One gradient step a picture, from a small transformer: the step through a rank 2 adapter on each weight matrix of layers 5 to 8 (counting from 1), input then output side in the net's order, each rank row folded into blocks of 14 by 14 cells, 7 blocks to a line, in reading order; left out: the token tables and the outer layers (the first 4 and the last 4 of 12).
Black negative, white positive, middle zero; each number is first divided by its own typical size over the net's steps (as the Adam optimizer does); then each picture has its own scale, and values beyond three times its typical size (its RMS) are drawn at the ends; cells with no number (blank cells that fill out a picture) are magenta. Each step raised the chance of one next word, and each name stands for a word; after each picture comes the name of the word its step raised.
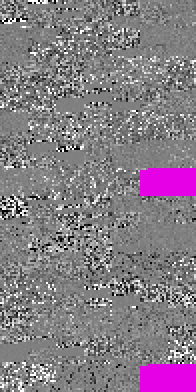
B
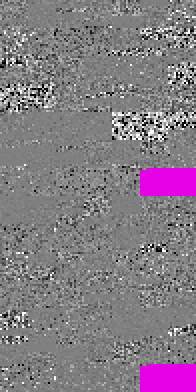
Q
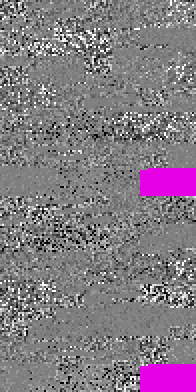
B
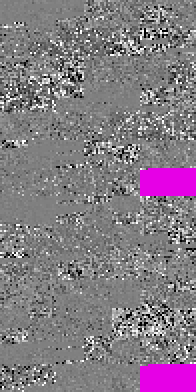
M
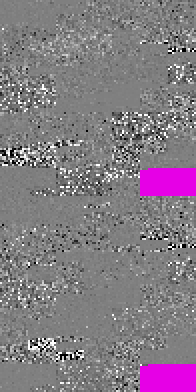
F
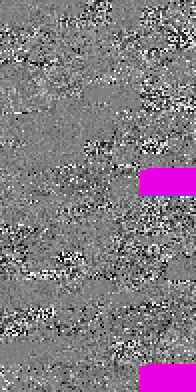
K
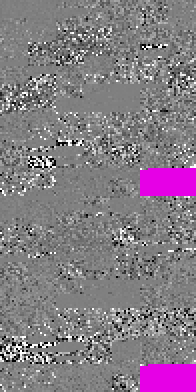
M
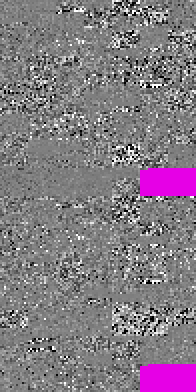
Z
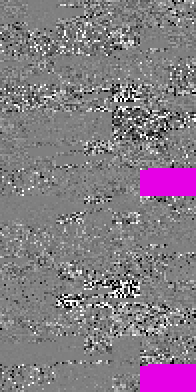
M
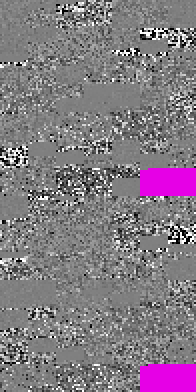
K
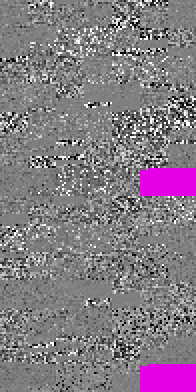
Z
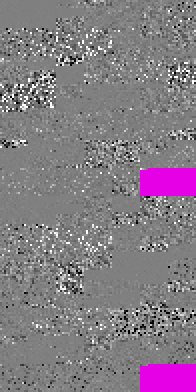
M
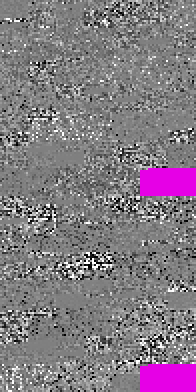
Z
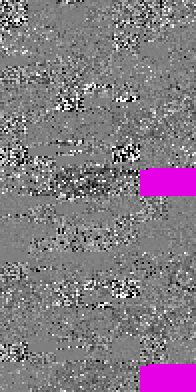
F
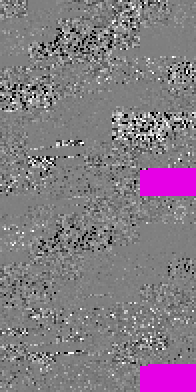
Q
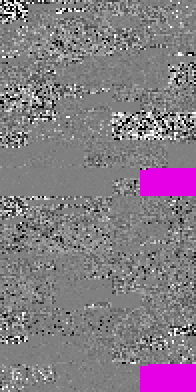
Q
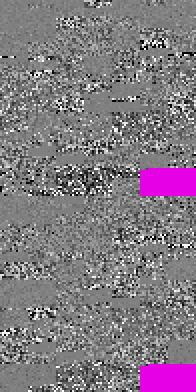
K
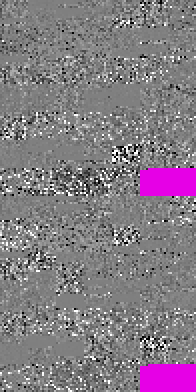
F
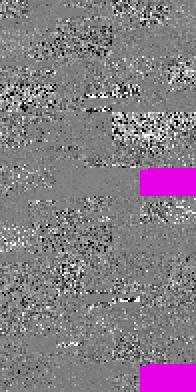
Q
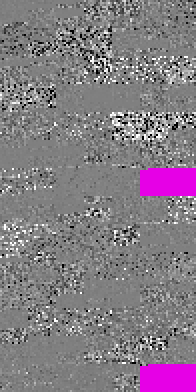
Q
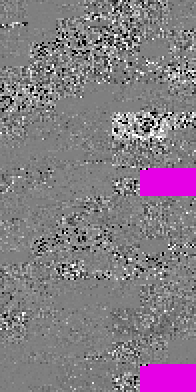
Q
